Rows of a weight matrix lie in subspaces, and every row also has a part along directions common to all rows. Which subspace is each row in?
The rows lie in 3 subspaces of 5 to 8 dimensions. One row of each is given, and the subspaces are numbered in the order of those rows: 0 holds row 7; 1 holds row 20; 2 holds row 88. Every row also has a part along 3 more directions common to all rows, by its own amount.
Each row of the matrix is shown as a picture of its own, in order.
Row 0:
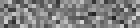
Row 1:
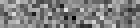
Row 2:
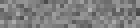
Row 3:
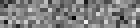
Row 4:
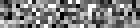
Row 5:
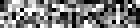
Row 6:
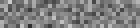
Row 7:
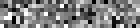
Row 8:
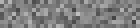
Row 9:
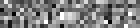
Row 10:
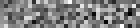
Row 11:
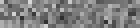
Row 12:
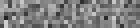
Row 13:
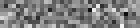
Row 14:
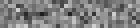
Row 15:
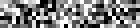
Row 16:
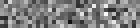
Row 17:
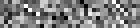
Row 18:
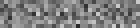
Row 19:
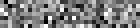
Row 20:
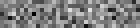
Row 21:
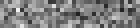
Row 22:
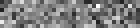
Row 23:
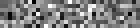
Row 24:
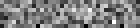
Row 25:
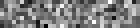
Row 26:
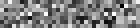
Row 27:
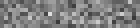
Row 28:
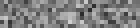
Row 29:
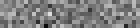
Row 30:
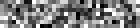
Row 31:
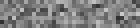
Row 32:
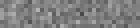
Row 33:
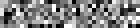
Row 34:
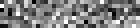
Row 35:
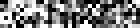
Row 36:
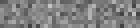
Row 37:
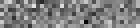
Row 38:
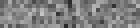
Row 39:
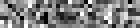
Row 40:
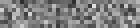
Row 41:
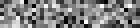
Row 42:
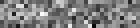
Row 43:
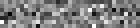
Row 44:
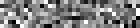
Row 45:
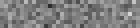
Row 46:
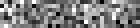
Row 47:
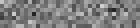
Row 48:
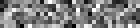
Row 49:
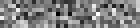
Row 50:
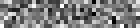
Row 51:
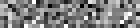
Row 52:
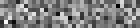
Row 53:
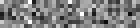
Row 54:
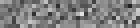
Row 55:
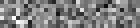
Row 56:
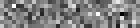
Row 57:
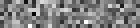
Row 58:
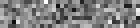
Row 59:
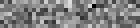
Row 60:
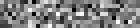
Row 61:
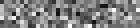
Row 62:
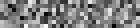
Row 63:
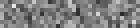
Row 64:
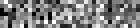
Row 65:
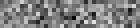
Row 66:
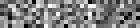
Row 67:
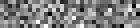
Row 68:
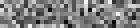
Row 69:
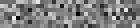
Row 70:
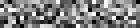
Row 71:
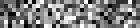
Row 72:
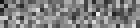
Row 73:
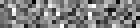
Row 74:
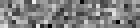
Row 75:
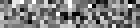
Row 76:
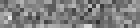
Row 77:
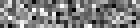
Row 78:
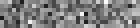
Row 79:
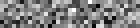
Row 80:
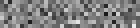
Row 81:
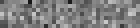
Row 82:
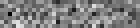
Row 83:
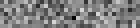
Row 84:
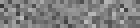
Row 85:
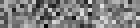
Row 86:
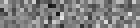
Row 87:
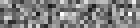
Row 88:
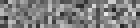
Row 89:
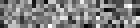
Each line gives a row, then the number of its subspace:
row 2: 0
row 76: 1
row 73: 2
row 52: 0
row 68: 0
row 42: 1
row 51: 2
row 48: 1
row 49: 1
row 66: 2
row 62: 2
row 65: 2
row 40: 1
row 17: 0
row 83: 2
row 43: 1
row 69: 0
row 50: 0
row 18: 0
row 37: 0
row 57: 0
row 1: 2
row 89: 0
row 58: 0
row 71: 2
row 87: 2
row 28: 2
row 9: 2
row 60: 0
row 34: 0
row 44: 0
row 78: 0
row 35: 1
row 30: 0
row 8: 1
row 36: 2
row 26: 1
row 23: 2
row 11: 2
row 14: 1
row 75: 1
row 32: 2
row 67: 2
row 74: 0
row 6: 0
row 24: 0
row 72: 0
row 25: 2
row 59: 1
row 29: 2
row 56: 1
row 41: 0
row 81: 2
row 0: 0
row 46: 0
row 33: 1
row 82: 1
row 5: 1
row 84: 0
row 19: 2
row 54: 0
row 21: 1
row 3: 0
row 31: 1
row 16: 2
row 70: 0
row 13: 1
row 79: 1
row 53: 2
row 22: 1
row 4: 2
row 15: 0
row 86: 2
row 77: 1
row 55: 1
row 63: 1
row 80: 0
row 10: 2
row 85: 2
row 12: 0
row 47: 1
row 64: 2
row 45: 2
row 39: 2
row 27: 1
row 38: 1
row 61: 1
